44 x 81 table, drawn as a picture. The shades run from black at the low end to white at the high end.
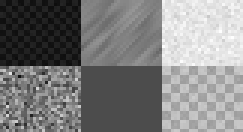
It is made of 2 by 3 panels. Panel 1,1: very low, checkered, faint in contrast. Panel 1,2: middling, slanting up to the right, faint in contrast. Panel 1,3: very high, fine-grained, faint in contrast. Panel 2,1: middling, fine-grained, strong in contrast. Panel 2,2: low, flat. Panel 2,3: high, checkered.
